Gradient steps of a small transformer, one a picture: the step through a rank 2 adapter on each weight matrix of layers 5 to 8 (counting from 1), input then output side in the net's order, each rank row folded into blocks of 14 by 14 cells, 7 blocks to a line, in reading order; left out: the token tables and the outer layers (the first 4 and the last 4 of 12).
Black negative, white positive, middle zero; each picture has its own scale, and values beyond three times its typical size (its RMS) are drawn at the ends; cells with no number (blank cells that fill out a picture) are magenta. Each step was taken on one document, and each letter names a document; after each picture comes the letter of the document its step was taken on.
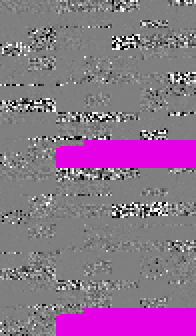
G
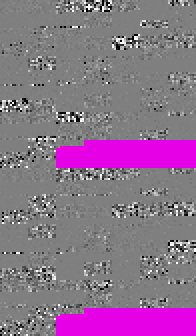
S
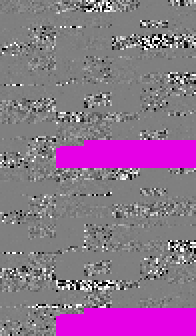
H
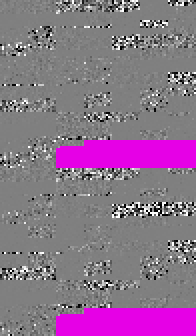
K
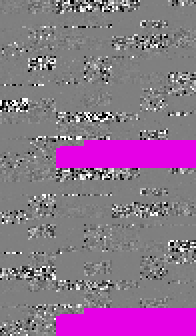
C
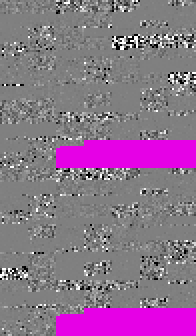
S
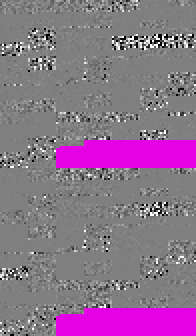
H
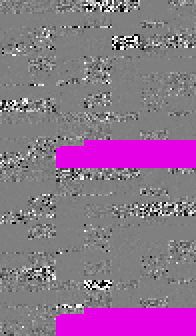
S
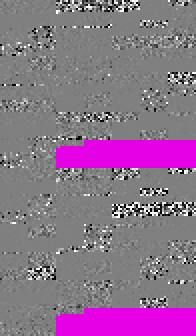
K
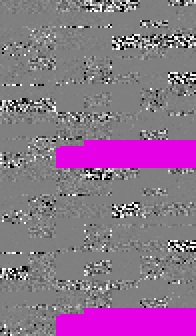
G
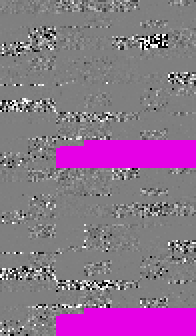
H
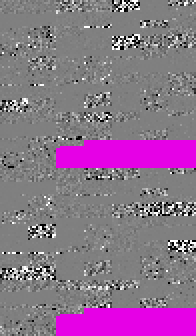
K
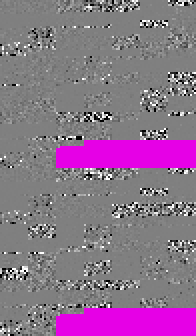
K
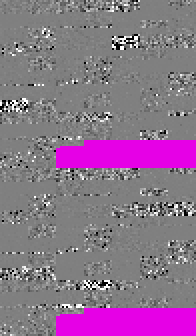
S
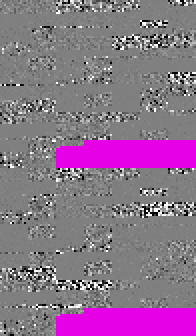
G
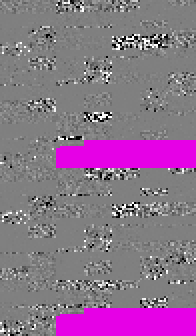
G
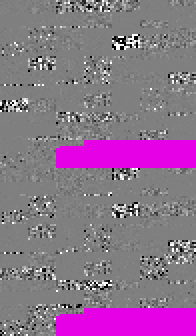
C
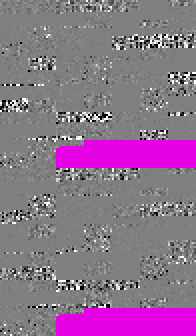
S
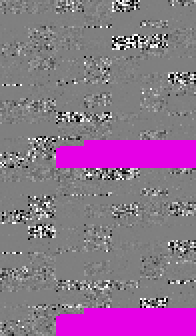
S
